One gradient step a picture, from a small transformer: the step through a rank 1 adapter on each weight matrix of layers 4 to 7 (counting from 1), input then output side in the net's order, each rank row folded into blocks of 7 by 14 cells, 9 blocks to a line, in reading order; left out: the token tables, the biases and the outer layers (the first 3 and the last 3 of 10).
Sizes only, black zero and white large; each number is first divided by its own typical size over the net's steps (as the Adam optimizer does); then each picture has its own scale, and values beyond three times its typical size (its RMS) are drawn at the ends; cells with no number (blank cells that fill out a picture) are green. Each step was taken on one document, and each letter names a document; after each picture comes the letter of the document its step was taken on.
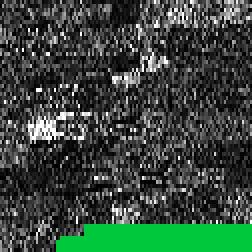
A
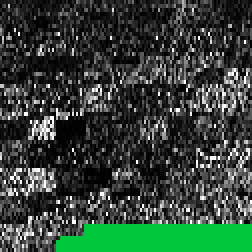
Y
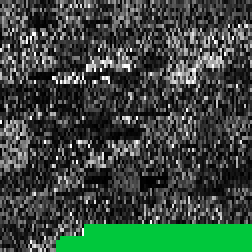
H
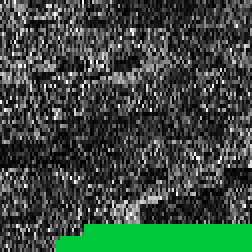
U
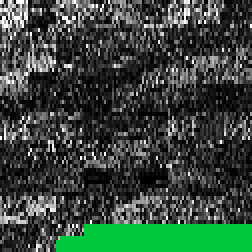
H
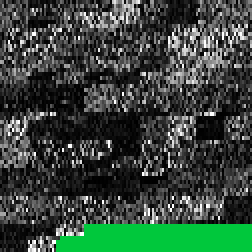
H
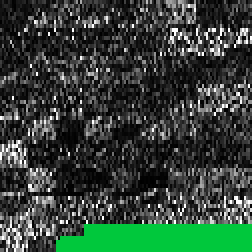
Y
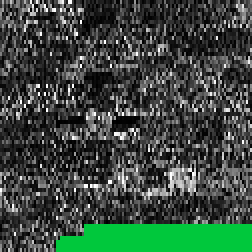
U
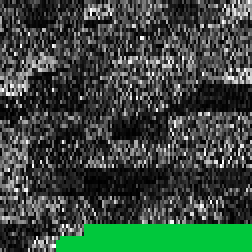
H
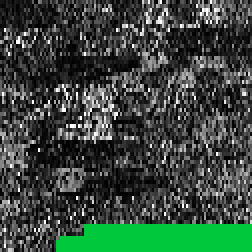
A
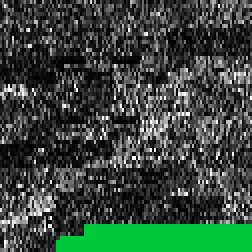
A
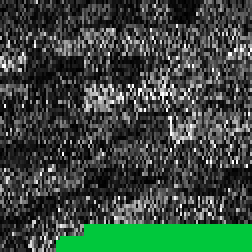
H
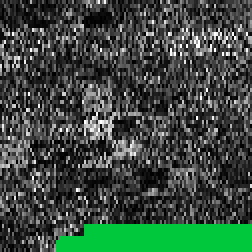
U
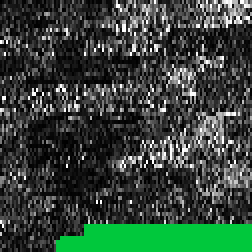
A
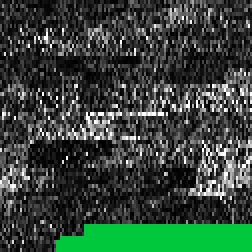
A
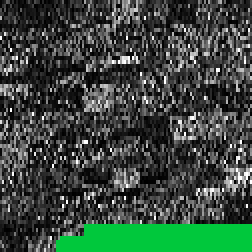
H
